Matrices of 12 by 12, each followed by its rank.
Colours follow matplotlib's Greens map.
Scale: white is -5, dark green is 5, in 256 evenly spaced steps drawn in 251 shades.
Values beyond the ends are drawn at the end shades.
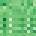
two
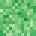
full rank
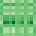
one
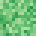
full rank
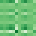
one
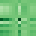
one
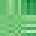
one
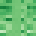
two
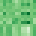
two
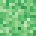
full rank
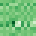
two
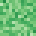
full rank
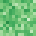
full rank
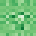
two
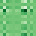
one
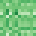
two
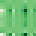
one
